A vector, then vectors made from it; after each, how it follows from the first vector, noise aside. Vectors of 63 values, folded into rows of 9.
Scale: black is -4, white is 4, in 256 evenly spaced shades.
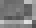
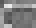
reversed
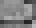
negated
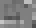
partly zeroed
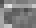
reversed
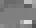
partly zeroed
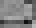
negated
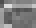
reversed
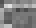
reversed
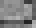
negated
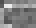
reversed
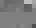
partly zeroed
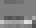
partly zeroed
